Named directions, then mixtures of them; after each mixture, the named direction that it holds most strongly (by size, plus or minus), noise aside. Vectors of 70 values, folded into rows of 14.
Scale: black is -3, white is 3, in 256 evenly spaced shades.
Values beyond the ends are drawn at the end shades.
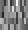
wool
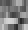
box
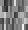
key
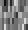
key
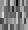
wool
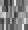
key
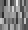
wool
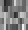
key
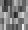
key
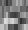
box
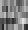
box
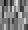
wool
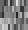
wool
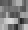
box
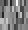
wool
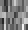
key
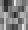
key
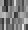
key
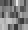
box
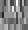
wool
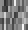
key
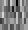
wool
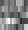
box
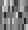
key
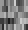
key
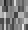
key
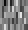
wool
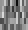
wool
